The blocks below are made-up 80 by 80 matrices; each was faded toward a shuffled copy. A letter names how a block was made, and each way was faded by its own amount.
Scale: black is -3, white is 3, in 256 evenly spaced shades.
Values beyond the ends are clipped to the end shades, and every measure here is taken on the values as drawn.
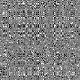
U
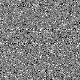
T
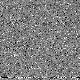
T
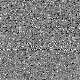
T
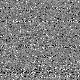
T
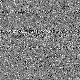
T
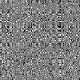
U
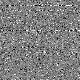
T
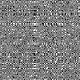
U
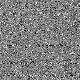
T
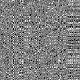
U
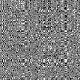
U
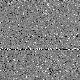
T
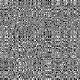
U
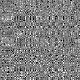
U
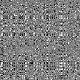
U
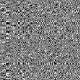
U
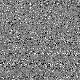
T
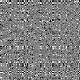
U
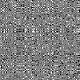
U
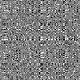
U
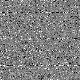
T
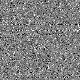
T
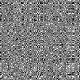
U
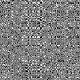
U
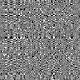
U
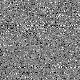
T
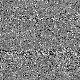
T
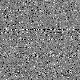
T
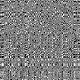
U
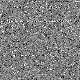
T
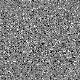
T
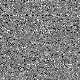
T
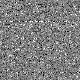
T
